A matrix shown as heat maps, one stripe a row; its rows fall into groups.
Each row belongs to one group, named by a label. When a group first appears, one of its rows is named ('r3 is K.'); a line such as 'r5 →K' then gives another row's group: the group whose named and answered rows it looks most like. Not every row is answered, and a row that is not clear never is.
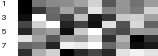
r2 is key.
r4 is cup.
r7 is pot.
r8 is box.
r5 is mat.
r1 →key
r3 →box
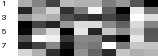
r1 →pot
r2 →mat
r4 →key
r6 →mat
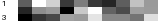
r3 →key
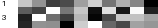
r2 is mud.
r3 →box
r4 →mat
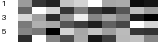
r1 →pot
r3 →pot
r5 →pot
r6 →box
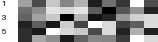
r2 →mud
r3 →box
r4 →key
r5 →mud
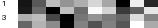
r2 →key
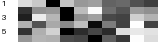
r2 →mat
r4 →mud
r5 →box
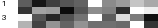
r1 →key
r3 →pot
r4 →mud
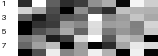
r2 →box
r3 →key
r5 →key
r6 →pot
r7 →box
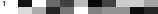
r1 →box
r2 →pot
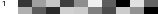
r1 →mat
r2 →pot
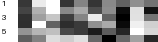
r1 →cup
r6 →mud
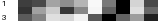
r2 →mat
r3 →mud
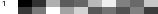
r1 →key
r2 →mud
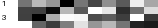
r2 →key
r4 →pot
